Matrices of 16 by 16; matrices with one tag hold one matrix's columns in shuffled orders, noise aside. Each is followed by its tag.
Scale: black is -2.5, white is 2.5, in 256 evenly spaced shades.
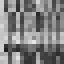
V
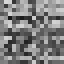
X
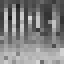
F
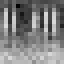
F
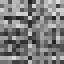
X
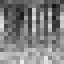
F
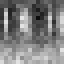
F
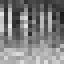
F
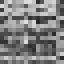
X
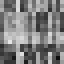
V
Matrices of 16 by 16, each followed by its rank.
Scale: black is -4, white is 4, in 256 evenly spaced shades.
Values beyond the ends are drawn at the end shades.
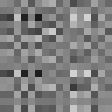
two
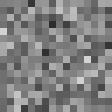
full rank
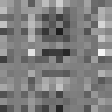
two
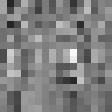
three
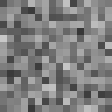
full rank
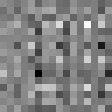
three
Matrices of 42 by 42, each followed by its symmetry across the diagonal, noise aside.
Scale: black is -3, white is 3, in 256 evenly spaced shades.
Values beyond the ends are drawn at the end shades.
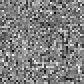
antisymmetric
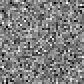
symmetric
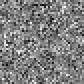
antisymmetric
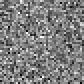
neither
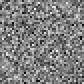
symmetric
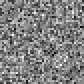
symmetric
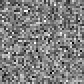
neither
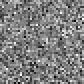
antisymmetric
